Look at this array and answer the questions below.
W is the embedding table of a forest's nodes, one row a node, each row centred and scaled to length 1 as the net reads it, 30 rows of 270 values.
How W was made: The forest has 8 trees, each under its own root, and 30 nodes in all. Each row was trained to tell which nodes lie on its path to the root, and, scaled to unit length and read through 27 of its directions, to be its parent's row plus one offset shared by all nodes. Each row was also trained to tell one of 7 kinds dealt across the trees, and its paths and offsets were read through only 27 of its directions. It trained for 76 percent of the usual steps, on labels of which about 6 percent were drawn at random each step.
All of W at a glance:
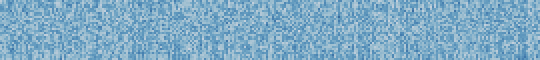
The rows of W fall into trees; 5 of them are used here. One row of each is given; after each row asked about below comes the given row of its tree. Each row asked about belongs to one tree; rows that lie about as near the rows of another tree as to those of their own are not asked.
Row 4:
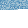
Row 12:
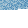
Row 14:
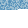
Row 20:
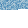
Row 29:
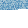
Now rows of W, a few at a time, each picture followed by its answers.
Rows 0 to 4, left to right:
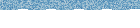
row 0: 20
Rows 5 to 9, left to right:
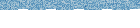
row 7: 4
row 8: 14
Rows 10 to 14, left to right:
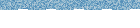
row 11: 20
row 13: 14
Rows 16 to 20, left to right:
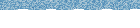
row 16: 4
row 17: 20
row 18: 29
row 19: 29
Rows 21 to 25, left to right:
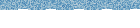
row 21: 12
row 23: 4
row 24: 20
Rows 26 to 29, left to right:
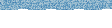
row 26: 20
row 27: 14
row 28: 14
